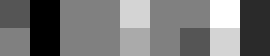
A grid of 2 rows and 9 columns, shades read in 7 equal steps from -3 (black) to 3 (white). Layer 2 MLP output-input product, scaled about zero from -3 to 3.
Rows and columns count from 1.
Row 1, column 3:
0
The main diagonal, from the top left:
-1 -3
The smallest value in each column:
-1 -3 0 0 1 0 -1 2 -2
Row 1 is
-1 -3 0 0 2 0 0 3 -2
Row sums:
-1 -3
